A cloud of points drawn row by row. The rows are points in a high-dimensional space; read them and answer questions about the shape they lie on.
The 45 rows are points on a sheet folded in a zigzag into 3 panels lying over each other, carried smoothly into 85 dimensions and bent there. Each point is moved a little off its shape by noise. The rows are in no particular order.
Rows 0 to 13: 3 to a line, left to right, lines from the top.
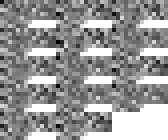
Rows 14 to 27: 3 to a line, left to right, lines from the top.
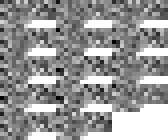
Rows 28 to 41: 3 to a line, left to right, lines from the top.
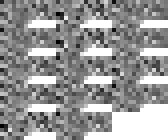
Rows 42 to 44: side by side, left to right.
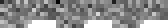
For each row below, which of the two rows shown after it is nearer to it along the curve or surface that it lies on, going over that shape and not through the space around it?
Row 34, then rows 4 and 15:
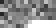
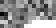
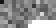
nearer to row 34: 4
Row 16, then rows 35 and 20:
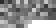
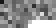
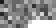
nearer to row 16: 35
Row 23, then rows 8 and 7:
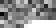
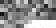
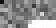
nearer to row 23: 8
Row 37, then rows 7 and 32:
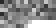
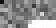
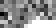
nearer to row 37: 7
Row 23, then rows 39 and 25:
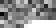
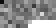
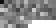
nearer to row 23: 25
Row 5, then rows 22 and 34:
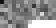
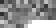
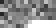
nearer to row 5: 22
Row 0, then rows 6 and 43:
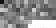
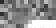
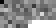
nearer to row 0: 43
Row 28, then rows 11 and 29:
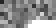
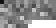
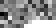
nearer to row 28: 29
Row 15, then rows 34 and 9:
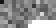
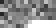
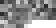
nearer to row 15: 9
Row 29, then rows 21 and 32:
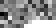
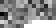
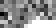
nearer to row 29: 21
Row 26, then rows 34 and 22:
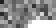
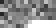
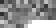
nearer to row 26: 22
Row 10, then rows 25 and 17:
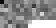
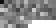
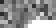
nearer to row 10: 25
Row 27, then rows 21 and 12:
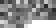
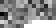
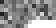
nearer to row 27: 21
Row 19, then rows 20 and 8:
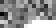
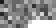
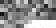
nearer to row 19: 20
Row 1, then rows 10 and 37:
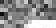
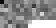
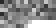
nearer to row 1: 37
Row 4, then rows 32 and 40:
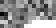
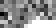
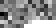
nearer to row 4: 32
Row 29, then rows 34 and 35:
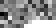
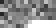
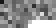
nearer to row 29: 35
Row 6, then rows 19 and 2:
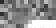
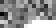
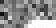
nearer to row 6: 2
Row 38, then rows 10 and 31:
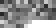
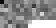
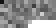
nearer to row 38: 31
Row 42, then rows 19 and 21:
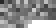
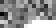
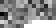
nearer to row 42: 21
